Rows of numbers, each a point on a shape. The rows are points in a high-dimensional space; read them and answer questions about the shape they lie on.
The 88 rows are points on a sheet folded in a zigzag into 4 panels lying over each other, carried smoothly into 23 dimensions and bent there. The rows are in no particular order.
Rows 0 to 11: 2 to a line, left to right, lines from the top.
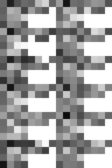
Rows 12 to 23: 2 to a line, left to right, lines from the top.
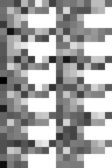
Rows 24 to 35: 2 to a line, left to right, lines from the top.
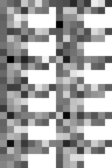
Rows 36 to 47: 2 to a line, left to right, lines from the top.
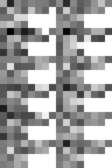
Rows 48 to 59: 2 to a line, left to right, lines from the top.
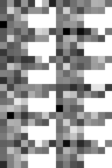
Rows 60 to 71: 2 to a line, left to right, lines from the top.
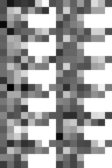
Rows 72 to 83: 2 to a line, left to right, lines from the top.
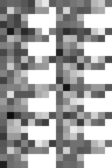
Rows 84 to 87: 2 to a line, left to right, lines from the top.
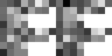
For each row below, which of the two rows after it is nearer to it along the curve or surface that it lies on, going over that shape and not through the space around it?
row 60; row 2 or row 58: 58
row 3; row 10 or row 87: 10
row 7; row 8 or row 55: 8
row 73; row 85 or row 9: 9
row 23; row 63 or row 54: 63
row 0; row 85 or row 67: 85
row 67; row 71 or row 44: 71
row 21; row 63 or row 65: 65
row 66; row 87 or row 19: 87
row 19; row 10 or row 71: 10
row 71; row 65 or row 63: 65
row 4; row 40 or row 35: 40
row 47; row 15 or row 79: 15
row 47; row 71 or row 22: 71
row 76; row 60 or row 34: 60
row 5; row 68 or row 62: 62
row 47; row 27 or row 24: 27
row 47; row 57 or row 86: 57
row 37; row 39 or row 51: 51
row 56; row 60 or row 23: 23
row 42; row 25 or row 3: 3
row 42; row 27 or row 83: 27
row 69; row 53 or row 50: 50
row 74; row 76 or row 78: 78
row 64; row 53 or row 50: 50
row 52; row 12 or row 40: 40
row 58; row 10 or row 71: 10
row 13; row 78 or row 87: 78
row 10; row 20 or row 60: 60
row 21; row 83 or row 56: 83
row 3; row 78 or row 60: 60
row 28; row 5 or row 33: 33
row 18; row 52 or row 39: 39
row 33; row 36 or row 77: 36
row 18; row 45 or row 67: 45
